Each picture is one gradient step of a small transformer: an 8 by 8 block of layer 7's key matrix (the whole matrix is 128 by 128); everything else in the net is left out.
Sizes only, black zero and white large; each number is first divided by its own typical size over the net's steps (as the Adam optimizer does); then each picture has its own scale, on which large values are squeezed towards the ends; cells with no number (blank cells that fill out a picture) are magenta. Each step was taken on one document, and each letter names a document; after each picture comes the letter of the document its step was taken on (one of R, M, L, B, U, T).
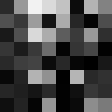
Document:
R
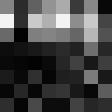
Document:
R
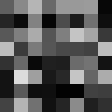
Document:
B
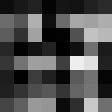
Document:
R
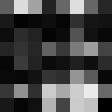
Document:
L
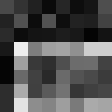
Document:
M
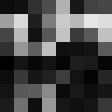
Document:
M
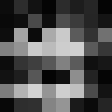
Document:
M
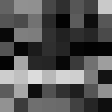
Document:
B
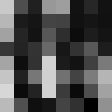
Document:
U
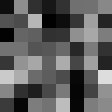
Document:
B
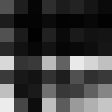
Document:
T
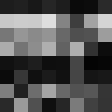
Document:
M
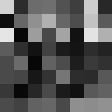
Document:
R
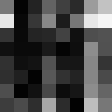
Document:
T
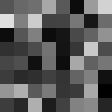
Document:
R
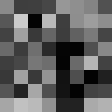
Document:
U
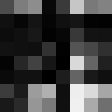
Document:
L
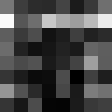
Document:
T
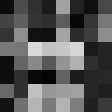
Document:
M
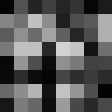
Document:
M
